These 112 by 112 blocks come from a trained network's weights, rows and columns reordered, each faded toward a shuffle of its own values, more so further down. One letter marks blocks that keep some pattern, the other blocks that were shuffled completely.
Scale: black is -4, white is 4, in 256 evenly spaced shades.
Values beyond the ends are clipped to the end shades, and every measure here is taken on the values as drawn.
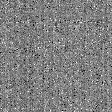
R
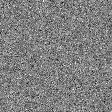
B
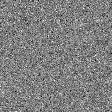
R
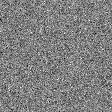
B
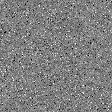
B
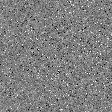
B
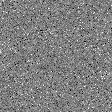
B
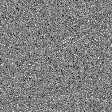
B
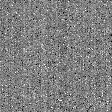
R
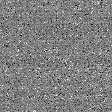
R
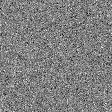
B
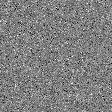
B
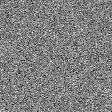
R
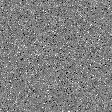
B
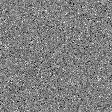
B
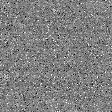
R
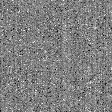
R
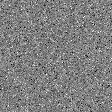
B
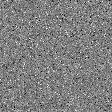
B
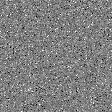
B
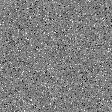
B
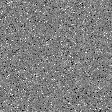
B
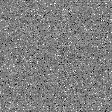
R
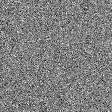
R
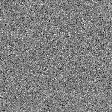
R
